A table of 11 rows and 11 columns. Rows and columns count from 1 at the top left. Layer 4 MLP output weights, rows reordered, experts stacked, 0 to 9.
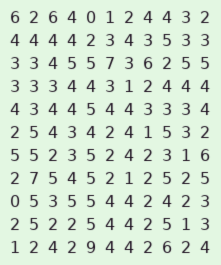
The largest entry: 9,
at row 11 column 5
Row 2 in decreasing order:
5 4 4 4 4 4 3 3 3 3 2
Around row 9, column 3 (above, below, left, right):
5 2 5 5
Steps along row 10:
up down same up down same down up down up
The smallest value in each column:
0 2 2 2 0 1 1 1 2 1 2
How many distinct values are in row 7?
6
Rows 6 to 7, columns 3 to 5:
4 3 4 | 2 3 5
